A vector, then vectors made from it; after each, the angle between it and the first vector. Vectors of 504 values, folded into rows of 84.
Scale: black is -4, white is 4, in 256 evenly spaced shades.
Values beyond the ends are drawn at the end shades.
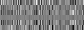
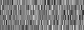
partly opposed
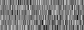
partly aligned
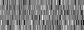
orthogonal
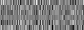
nearly parallel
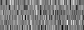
orthogonal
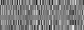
nearly opposite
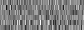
partly opposed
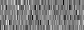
orthogonal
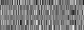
nearly opposite
